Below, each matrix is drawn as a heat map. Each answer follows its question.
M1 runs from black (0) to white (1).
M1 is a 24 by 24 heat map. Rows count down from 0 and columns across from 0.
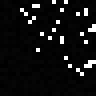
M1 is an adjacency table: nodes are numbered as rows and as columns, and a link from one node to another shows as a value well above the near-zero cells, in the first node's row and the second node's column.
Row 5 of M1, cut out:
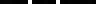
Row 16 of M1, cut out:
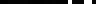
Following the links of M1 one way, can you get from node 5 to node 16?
yes
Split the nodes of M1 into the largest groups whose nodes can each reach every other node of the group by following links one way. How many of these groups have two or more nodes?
1
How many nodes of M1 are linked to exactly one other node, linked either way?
3
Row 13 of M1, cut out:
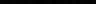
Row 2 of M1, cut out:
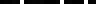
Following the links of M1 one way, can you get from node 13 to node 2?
no
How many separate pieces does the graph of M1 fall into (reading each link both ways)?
2
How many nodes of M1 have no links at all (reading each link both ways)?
1
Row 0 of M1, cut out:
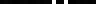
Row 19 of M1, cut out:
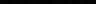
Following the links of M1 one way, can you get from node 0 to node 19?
yes
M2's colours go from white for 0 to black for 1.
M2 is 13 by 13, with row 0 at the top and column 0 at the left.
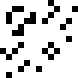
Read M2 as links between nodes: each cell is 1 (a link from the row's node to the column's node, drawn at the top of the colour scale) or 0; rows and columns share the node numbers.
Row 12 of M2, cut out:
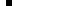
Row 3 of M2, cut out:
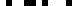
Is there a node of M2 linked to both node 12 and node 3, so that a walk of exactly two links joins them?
yes
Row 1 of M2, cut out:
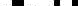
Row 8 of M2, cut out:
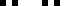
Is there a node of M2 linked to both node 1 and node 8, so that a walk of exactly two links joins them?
yes
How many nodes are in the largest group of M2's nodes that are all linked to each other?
2
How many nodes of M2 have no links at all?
0
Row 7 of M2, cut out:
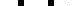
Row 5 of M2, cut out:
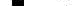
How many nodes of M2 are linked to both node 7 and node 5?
1
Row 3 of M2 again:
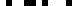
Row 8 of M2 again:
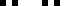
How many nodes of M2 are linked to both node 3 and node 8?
1
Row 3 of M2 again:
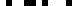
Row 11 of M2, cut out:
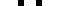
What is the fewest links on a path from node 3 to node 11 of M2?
1
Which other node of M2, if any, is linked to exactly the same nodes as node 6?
none
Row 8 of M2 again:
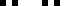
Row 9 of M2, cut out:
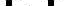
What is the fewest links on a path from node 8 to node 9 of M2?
1
